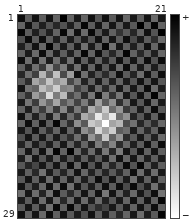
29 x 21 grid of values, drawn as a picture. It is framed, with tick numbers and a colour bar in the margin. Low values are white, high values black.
There are two dips. The ninth with the lowest average is the centre. On average the colour sits 70% of the way up the scale. The field is checkered. There is no overall slope. No single row or column stands out from its neighbours.
